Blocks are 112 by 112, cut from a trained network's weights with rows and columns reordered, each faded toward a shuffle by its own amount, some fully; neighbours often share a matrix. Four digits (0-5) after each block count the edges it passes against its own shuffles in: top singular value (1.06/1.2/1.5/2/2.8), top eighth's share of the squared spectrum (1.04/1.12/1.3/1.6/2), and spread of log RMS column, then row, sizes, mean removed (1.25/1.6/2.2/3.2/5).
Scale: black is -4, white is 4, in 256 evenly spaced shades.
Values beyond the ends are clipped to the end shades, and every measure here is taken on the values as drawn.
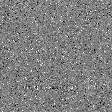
2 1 0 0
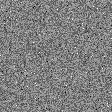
0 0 0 0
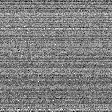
5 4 1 3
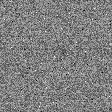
1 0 0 0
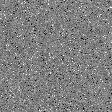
0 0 0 0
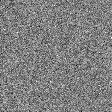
0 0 0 0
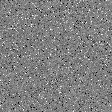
0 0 0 0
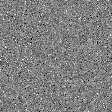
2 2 1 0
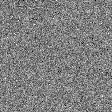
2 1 0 0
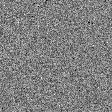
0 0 0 0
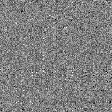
3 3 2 2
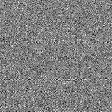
4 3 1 2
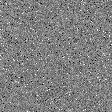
1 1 0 0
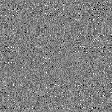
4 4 2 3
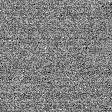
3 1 0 0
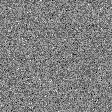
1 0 0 0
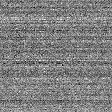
4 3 1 2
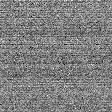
4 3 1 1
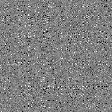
4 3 2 2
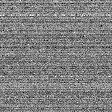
5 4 1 2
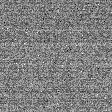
3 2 0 0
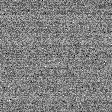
3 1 0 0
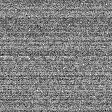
4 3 0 1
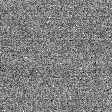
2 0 0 0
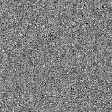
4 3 1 1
